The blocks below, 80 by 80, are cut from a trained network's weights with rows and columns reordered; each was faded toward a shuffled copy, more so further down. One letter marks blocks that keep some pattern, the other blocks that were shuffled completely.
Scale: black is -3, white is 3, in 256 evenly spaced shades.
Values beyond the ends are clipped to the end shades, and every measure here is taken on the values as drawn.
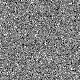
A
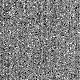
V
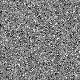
A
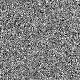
V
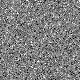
A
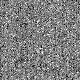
V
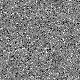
A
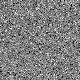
A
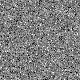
A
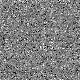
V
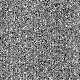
V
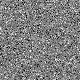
A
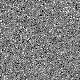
A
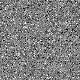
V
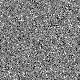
A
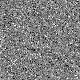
A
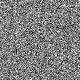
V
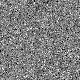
A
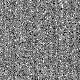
V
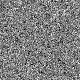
V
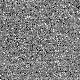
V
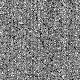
V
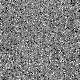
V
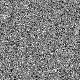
A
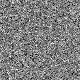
V
